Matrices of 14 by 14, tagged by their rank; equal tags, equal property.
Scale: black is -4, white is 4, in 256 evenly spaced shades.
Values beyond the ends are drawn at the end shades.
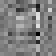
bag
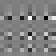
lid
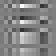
lid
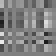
lid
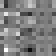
bag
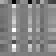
lid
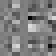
bag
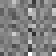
bag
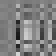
lid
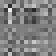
bag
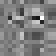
bag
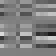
lid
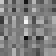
bag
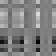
lid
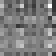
bag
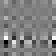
lid
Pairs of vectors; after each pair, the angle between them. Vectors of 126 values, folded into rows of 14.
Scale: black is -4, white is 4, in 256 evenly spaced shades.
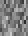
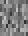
partly aligned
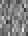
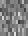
partly aligned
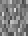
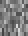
orthogonal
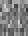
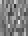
partly aligned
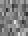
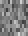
nearly parallel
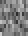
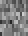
nearly opposite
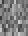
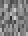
partly aligned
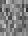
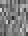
partly opposed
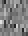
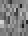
orthogonal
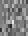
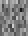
partly aligned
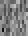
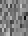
partly opposed
